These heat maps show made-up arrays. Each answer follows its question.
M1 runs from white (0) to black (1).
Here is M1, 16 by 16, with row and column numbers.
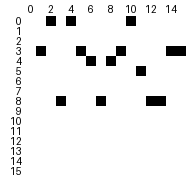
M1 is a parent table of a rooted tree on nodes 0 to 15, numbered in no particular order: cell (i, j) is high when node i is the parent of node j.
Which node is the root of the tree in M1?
0
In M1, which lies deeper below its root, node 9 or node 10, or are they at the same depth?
node 9
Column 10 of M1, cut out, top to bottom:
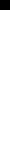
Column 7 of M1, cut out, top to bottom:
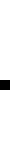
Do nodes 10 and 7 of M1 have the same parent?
no
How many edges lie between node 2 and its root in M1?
1
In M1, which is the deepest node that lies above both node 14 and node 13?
8
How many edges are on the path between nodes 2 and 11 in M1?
6
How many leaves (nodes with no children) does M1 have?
11
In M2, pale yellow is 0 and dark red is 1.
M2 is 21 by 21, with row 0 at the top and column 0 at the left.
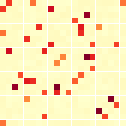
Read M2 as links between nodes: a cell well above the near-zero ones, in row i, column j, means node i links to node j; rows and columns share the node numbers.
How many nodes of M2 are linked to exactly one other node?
8
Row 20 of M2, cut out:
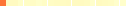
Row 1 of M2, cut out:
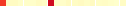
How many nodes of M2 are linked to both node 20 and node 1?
1
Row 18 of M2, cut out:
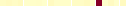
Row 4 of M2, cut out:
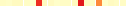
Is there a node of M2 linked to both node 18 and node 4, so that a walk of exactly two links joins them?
yes
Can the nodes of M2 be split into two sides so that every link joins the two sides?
yes
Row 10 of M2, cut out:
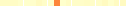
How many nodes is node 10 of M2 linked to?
1
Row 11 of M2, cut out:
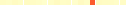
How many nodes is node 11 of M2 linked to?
1
